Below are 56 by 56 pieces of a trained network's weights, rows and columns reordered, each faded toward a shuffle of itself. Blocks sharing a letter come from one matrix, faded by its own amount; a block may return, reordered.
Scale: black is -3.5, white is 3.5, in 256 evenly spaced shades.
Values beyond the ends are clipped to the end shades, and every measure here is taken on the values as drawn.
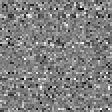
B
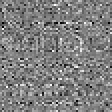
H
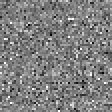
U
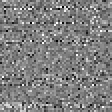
B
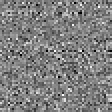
B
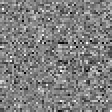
B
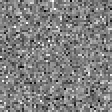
U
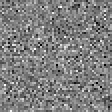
U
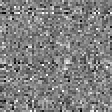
B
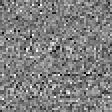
B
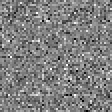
U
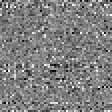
B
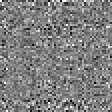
H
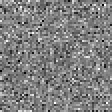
U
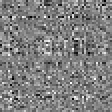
H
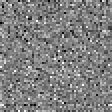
U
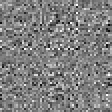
H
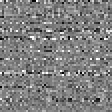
H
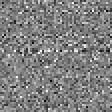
B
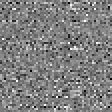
B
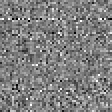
B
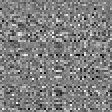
H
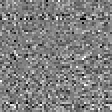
H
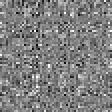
H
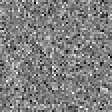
U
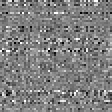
H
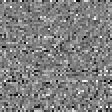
B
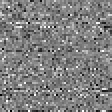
B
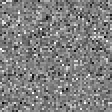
U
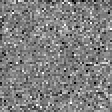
U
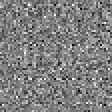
B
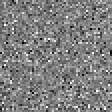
U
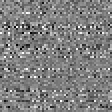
H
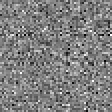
B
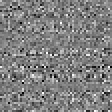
H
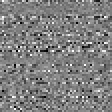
H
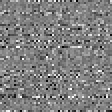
H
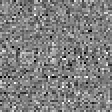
B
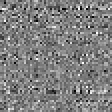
H
